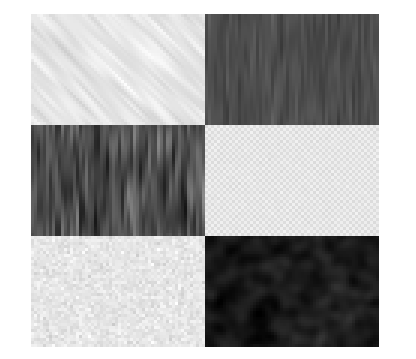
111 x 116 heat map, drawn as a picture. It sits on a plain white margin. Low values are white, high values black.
The table splits into 3 rows of 2 panels. Panel 1,1: very low, slanting down to the right, faint in contrast. Panel 1,2: high, streaked downward, faint in contrast. Panel 2,1: high, streaked downward. Panel 2,2: very low, checkered, faint in contrast. Panel 3,1: very low, fine-grained, faint in contrast. Panel 3,2: very high, blotchy, faint in contrast.
